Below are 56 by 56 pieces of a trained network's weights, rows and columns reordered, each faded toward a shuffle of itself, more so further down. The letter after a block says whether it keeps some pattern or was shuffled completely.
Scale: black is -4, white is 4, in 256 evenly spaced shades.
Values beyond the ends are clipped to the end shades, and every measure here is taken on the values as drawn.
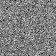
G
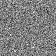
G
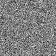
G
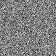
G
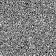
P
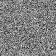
G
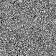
G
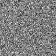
P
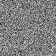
P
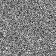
G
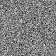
G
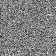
P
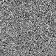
P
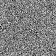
G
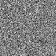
P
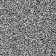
P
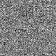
P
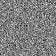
P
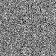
P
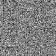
P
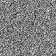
P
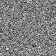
G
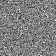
G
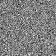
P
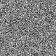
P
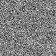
P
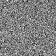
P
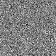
P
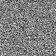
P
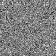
P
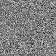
P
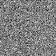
P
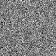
P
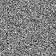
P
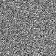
P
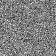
P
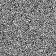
G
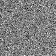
G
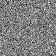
G
